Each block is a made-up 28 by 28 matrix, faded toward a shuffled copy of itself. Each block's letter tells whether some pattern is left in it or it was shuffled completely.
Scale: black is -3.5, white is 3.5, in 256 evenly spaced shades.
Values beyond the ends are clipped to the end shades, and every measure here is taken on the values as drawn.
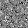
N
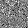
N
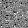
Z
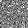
Z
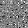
Z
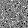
N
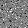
N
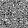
N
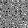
Z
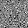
Z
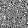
N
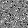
N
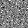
N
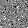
N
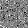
N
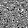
Z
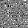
Z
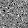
Z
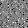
N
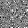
Z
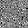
Z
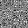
Z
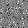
Z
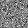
N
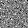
N
